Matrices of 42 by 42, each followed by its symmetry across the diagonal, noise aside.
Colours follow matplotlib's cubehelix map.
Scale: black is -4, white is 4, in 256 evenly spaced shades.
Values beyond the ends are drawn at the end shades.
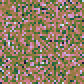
antisymmetric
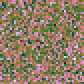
neither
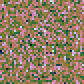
antisymmetric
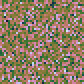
neither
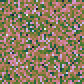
neither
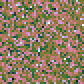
neither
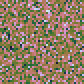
antisymmetric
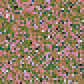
antisymmetric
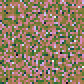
antisymmetric
